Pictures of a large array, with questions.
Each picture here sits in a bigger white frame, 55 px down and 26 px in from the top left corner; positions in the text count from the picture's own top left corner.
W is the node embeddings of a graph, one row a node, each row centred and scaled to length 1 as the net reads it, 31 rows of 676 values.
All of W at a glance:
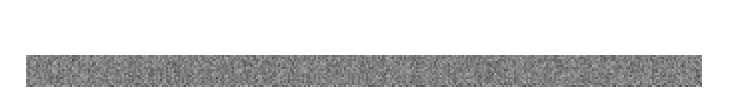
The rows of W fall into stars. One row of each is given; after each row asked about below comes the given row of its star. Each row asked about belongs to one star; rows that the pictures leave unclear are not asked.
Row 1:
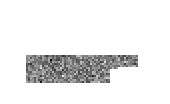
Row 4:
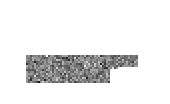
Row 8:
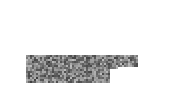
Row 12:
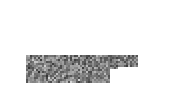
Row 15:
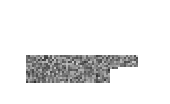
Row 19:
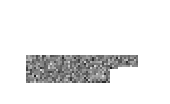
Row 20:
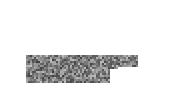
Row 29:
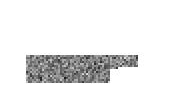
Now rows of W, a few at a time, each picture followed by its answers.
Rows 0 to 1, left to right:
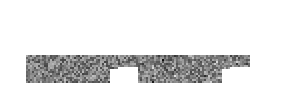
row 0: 19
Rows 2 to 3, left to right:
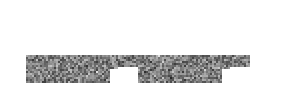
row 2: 19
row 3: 20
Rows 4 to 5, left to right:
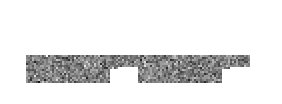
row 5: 19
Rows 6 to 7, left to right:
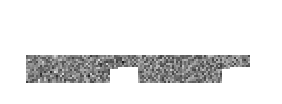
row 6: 15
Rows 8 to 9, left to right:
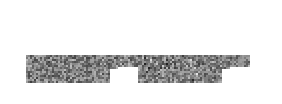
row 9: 15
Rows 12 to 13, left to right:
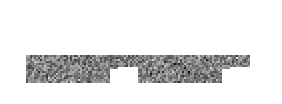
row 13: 4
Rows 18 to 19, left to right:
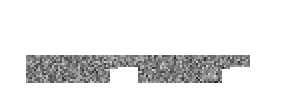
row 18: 29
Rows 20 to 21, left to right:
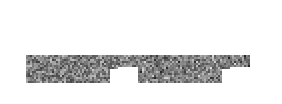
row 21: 19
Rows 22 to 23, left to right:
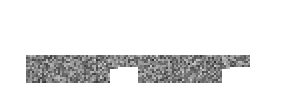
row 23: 29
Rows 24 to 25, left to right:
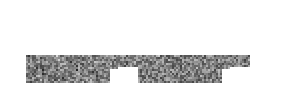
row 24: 15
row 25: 4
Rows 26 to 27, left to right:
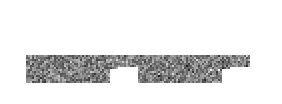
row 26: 4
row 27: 20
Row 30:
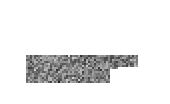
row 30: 12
